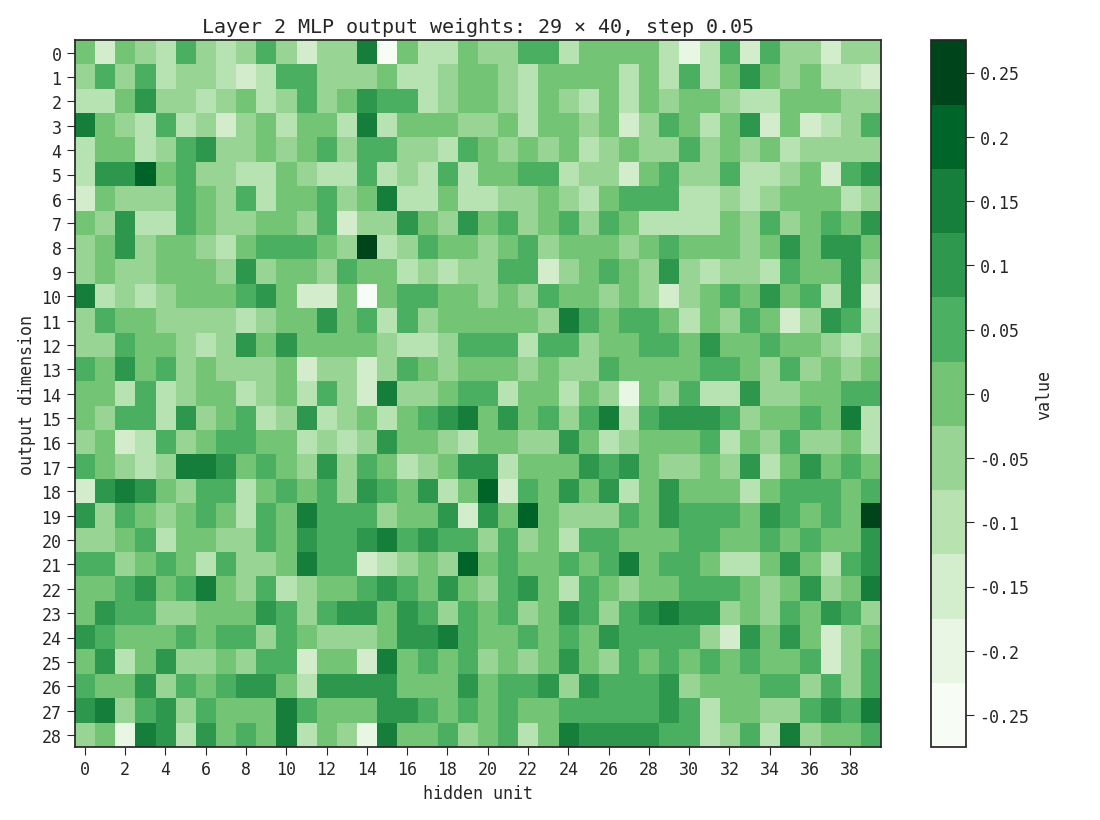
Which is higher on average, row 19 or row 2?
row 19
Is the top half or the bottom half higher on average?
bottom
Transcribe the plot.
Title: Layer 2 MLP output weights: 29 × 40, step 0.05
x-axis: hidden unit, ticks 0 2 4 6 8 10 12 14 16 18 20 22 24 26 28 30 32 34 36 38
y-axis: output dimension, ticks 0 1 2 3 4 5 6 7 8 9 10 11 12 13 14 15 16 17 18 19 20 21 22 23 24 25 26 27 28 (0 at the top)
Colour bar: value, ticks -0.25 -0.2 -0.15 -0.1 -0.05 0 0.05 0.1 0.15 0.2 0.25
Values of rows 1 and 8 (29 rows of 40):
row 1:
-0.05 0.05 -0.05 0.05 -0.1 -0.05 -0.05 -0.1 -0.15 -0.1 0.05 0.05 -0.05 -0.05 -0.05 0 -0.1 -0.1 -0.05 0 0 -0.05 -0.1 0 0 0 0 -0.1 0 -0.1 0.05 -0.1 0 0.1 0 -0.05 0 -0.1 -0.1 -0.15
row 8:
-0.05 0 0.1 -0.05 0 0 -0.05 -0.1 0 0.05 0.05 0.05 0 -0.05 0.25 -0.1 -0.05 0.05 0 0 -0.05 0 0.05 -0.05 0 0 0 -0.05 0 0.05 0 0 0 -0.05 0 0.1 0 0.1 0.1 0
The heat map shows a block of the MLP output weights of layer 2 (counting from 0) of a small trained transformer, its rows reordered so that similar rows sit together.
